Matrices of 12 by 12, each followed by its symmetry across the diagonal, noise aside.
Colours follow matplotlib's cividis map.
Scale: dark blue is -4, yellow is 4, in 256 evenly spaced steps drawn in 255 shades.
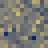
neither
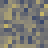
neither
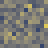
neither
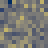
neither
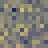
neither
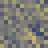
antisymmetric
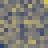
antisymmetric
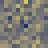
neither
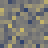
antisymmetric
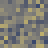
antisymmetric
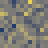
antisymmetric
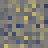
antisymmetric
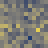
antisymmetric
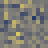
antisymmetric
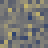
neither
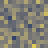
neither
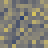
neither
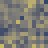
antisymmetric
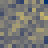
neither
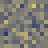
antisymmetric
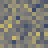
neither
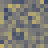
antisymmetric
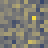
neither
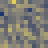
antisymmetric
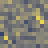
neither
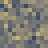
antisymmetric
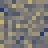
neither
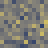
antisymmetric
